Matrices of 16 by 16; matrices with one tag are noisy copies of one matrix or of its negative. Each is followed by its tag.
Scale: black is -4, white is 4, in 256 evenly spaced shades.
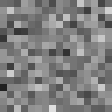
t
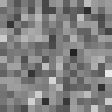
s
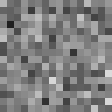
s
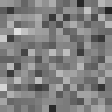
t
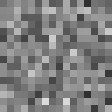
s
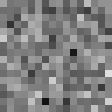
s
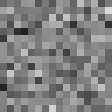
t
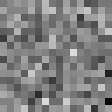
s
